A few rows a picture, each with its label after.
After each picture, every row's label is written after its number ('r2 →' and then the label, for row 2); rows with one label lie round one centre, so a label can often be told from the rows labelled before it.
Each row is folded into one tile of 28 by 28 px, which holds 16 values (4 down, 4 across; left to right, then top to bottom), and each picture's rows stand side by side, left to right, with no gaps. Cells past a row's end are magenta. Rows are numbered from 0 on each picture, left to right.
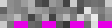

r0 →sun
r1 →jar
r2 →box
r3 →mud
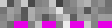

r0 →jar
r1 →mud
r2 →mud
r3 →sun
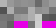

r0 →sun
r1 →mud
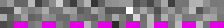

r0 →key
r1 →jar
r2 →jar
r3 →jar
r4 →key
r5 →mud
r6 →mud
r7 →sun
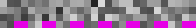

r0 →jar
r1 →mud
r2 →sun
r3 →box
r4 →key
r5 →key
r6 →sun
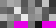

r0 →key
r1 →box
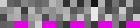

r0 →jar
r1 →mud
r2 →box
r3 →box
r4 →box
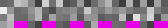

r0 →mud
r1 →box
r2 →jar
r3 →mud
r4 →box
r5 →box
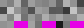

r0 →sun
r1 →sun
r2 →key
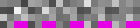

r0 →key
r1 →key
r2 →jar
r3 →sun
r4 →sun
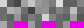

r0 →jar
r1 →sun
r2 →jar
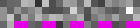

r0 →mud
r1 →box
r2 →key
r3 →jar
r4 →key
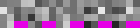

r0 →mud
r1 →jar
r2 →mud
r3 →key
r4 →key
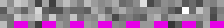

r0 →sun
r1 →box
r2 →sun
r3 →sun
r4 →jar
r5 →jar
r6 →key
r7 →mud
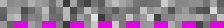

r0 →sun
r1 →sun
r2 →box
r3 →mud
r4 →sun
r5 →mud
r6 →sun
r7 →key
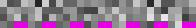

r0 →jar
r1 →box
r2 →jar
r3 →key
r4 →mud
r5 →box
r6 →mud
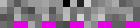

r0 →jar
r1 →sun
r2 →box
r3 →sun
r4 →jar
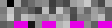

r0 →box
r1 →key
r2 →mud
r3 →jar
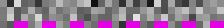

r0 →box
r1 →mud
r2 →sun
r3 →jar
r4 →box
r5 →box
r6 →jar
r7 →mud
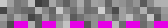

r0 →sun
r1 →jar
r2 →mud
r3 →key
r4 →sun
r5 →mud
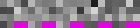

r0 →key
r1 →sun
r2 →sun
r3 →box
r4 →box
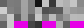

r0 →mud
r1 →box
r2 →sun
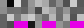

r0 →box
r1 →key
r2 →box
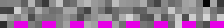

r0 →key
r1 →jar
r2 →jar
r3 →sun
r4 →sun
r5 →jar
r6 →mud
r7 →box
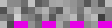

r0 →sun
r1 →jar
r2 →sun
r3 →mud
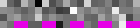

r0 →jar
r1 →box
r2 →key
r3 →jar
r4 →mud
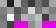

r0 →box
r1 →mud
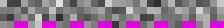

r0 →jar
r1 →mud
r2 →jar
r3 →jar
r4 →key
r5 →jar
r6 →jar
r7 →mud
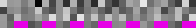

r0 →sun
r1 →box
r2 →box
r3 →box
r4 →mud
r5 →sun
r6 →box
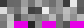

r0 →mud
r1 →key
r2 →box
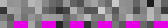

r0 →sun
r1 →sun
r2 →key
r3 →key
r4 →sun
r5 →box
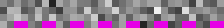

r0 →sun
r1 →box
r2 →sun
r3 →mud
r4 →mud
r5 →key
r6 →key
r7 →jar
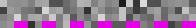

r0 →sun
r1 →key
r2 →mud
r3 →sun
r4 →box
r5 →jar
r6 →key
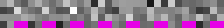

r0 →key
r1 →key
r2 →key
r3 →box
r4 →sun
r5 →box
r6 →jar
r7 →key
